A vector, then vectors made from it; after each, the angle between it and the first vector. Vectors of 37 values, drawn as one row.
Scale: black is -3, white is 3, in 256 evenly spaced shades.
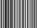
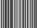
nearly parallel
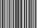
nearly opposite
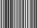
nearly parallel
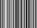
nearly opposite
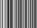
orthogonal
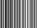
nearly parallel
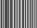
nearly parallel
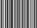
partly aligned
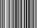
nearly opposite
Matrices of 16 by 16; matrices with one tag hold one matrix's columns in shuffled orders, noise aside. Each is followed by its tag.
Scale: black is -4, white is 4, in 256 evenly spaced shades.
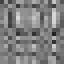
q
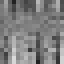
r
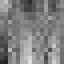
r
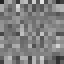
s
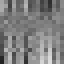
r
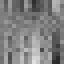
r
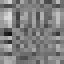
q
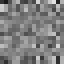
s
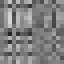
q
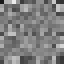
s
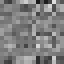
s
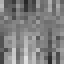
r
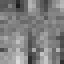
r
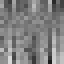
r
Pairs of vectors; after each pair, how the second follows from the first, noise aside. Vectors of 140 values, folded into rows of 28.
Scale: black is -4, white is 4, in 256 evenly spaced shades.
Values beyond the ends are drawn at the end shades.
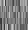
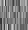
copied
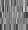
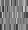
copied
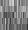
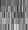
reversed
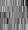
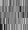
reversed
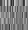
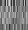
sign-scrambled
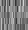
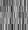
reversed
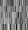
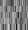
copied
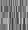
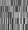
sign-scrambled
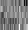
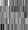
reversed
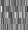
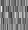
copied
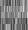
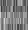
reversed
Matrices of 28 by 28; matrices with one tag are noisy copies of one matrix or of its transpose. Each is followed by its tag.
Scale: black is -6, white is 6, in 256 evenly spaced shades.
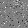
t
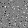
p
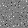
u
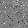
t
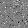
t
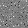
u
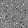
t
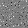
u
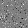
t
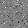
t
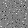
u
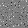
u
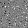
p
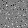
p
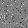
t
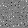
u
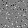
p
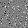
p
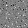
p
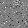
t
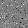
t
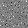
u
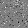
t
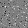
p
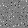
u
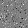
t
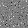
u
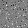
p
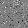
t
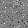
t
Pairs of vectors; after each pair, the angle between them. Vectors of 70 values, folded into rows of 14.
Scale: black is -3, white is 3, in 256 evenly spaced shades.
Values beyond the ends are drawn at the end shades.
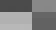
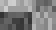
nearly opposite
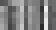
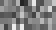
orthogonal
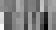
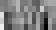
nearly parallel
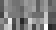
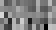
nearly opposite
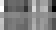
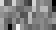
partly aligned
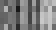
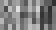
nearly opposite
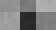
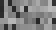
orthogonal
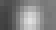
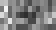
partly opposed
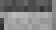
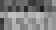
nearly parallel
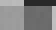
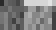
nearly opposite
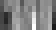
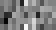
partly aligned
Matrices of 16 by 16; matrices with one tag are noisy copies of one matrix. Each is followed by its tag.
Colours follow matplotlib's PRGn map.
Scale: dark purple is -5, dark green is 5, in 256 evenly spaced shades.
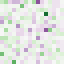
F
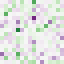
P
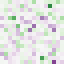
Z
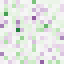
P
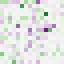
F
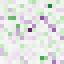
Z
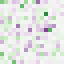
F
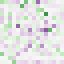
F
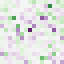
Z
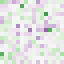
F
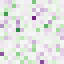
P
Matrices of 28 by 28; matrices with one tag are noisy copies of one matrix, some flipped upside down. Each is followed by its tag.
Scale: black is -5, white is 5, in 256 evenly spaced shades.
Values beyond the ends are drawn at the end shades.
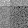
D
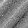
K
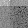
D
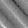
K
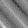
K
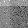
D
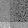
D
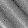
K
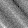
K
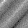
K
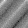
K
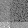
D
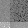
D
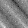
K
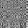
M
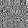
M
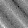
K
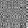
M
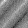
K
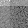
D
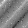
K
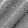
K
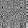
M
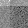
D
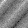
K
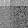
D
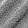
K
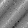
K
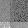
D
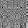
M
